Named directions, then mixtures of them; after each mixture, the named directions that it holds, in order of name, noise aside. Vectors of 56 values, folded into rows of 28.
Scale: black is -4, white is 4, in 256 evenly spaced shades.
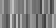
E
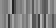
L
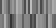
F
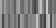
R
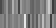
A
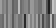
A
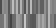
A, F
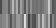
A, F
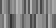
F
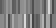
A, L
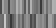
F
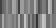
A, R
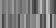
A, R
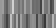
E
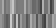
E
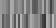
E, R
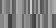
F, L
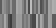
F, L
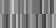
E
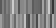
A, E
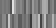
L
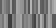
F, L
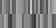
F, L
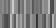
A, E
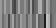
L, R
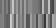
A, E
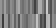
R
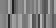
L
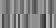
E, R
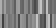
R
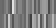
L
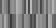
F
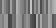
F, L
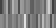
A
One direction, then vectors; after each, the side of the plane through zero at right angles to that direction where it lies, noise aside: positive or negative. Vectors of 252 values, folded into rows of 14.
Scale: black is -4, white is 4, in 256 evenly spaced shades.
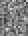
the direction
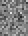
positive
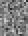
negative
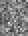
positive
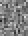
positive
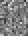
positive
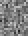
positive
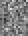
positive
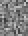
positive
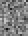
negative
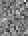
negative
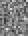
positive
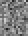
negative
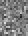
negative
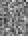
positive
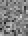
positive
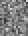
positive
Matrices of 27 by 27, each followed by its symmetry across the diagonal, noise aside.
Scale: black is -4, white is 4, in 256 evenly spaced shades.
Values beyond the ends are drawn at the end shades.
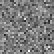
neither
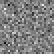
antisymmetric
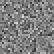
symmetric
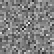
antisymmetric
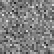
antisymmetric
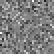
symmetric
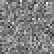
neither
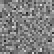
antisymmetric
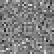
antisymmetric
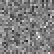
neither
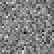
neither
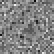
symmetric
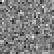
antisymmetric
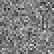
neither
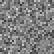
symmetric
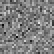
neither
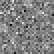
symmetric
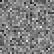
symmetric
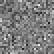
symmetric
